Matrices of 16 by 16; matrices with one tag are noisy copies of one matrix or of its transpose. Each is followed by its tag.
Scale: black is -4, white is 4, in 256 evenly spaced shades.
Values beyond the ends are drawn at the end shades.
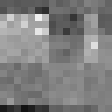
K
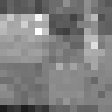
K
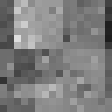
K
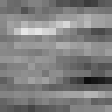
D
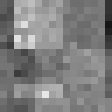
K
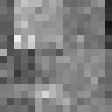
K
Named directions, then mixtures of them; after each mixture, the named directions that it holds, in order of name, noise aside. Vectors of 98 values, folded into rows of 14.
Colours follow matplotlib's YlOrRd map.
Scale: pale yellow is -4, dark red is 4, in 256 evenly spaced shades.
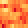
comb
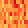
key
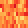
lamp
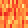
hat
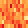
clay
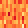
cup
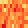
clay, comb, hat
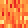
clay, cup, lamp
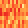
hat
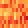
comb, cup, hat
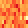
clay, hat, key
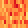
key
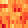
comb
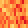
comb, key, lamp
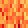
clay, key, lamp
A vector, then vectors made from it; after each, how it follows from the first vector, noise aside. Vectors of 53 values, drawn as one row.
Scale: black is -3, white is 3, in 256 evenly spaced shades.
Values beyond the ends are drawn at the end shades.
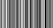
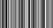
negated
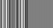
partly zeroed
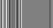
partly zeroed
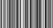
copied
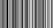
reversed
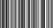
negated
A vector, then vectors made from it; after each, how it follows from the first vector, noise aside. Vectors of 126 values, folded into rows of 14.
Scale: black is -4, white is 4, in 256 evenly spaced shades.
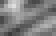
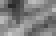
negated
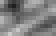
negated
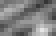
reversed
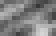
reversed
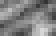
reversed
